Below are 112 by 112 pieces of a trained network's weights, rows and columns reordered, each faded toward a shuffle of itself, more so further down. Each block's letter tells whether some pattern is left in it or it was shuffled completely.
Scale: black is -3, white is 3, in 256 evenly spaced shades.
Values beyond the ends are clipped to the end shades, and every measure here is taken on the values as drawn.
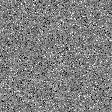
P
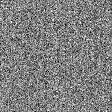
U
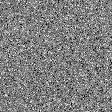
P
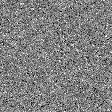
P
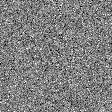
P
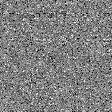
U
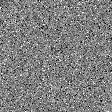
P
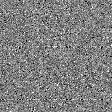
U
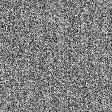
U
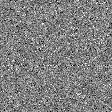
U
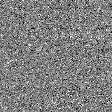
U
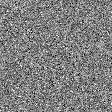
P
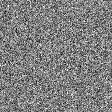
U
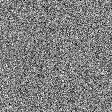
P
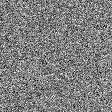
P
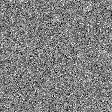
P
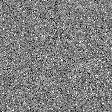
U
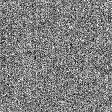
U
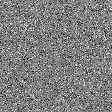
U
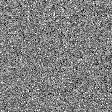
U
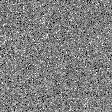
P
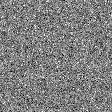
P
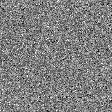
U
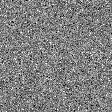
U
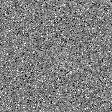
U
